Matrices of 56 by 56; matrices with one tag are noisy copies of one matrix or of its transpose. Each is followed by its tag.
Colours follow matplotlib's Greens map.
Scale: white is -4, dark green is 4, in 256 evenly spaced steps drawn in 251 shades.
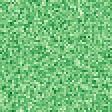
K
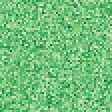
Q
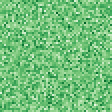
Q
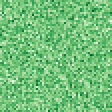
K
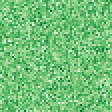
Q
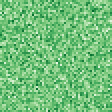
K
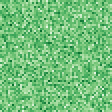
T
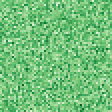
Q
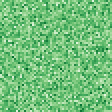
Q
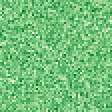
K
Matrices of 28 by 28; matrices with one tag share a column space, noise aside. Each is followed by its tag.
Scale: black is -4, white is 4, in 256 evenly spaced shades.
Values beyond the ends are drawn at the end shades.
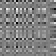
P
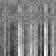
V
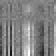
V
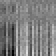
V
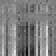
V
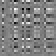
P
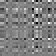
P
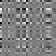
P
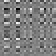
P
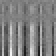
V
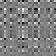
P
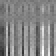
V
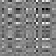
P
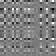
P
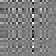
P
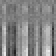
V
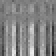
V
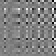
P
